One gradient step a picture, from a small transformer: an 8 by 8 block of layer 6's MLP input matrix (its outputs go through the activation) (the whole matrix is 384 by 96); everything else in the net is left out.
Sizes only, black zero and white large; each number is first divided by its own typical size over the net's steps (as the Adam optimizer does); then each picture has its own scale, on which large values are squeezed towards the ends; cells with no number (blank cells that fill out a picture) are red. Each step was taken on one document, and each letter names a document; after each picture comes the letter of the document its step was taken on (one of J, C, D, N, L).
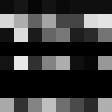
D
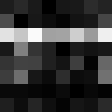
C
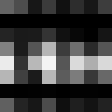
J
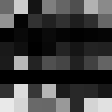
D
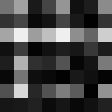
C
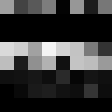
J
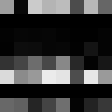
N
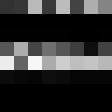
J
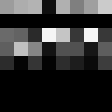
C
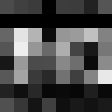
C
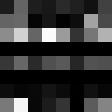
D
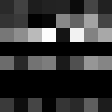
D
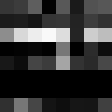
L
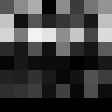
C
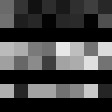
J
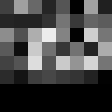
L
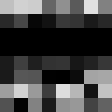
N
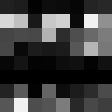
D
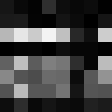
C
